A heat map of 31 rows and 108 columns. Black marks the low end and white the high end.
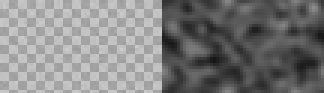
It is made of 1 by 2 panels. Panel 1,1: high, checkered. Panel 1,2: low, blotchy.
